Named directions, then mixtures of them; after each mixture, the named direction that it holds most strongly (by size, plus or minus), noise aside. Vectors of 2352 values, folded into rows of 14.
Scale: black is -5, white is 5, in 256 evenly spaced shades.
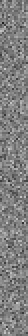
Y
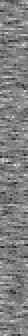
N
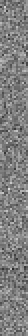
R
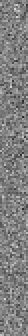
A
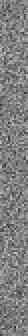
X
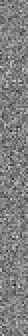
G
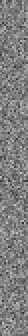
Y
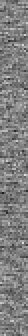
N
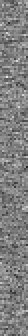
N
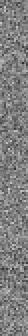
R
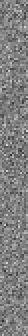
A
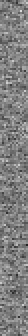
N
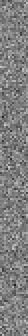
G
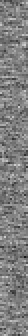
N
